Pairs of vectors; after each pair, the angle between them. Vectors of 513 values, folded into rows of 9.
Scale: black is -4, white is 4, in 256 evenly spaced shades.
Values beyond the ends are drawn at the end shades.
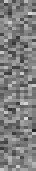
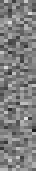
nearly parallel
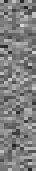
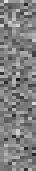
partly opposed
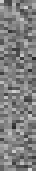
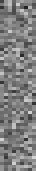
nearly opposite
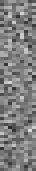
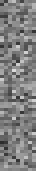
orthogonal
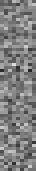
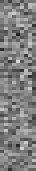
partly aligned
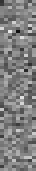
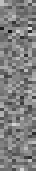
nearly opposite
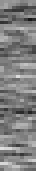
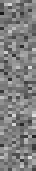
orthogonal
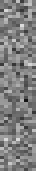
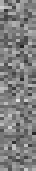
partly opposed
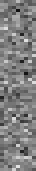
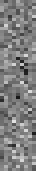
partly aligned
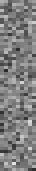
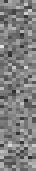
orthogonal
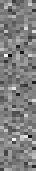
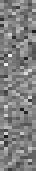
partly opposed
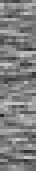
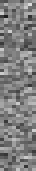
partly aligned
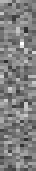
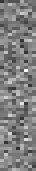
partly opposed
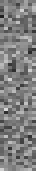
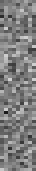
nearly parallel
